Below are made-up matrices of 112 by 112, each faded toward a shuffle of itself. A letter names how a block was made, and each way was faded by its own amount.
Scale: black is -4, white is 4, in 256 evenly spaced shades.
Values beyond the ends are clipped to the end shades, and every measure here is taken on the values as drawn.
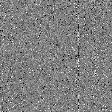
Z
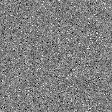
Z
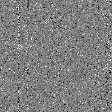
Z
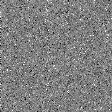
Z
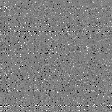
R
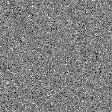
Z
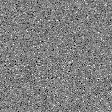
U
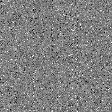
Z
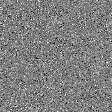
U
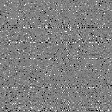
R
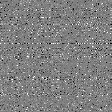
R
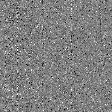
Z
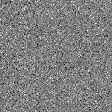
U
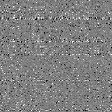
R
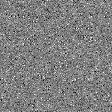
U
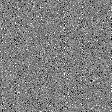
Z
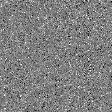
Z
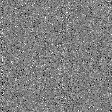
Z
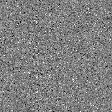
U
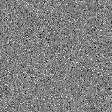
U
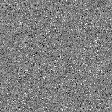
U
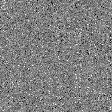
U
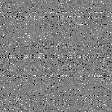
R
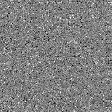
U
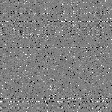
R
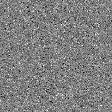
U
